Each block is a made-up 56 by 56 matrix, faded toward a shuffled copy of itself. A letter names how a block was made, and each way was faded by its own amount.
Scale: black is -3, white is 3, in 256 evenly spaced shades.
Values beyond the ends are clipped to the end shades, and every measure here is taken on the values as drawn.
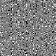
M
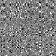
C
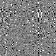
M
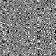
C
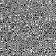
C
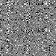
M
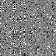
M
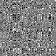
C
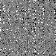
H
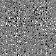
H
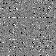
H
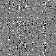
H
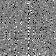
M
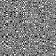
C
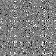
M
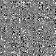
H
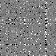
M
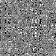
C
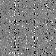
M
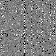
M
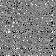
M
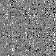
H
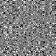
C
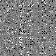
H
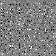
H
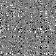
H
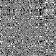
C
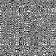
C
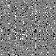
M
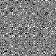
C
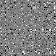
H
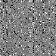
M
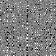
M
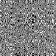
C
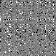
H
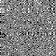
C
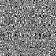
C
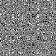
C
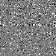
H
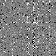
M
